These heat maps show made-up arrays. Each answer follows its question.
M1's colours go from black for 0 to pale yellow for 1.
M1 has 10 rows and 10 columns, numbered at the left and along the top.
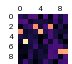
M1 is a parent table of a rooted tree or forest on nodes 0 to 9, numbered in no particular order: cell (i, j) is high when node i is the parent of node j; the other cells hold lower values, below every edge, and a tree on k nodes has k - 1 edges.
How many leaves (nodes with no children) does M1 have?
6
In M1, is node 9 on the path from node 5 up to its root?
no
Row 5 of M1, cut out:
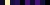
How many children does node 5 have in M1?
1
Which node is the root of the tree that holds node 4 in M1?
2
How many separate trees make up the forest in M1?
3
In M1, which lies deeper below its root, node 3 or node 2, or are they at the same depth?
node 3
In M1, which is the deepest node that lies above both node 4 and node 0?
3
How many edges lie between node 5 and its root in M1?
0
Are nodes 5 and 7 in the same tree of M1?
no
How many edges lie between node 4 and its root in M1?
2
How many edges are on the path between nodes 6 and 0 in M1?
3
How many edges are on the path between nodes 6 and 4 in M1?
3
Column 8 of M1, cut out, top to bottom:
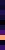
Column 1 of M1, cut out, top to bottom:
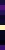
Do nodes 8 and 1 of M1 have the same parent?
no
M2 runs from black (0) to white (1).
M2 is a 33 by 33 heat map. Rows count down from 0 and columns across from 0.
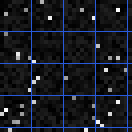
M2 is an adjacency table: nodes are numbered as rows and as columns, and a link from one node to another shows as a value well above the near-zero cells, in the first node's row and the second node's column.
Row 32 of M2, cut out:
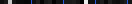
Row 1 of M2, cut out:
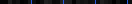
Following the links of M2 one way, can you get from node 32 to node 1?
yes
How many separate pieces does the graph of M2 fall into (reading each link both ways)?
2
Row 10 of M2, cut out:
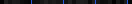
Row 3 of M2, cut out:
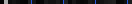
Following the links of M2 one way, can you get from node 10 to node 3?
no
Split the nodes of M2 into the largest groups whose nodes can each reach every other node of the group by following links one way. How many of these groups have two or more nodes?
0
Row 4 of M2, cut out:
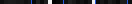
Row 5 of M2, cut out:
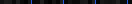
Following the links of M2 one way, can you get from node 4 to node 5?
no
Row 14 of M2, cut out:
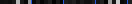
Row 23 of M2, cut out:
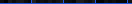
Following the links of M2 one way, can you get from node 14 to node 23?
yes
